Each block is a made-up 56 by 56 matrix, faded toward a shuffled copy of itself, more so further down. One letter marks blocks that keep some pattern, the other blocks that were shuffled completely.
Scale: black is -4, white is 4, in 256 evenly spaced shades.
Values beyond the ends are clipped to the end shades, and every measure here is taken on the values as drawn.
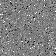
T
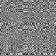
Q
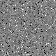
T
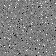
T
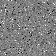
T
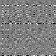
Q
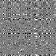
Q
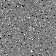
T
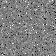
T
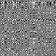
Q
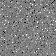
T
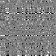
Q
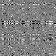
Q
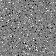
T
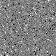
T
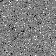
T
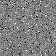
T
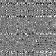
Q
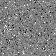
T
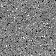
T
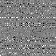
Q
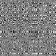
Q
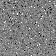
T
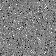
T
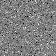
T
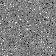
T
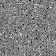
T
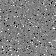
T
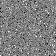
T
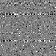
Q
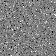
T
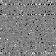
Q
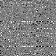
Q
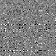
Q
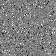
T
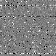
Q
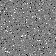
T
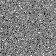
T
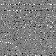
Q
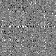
Q
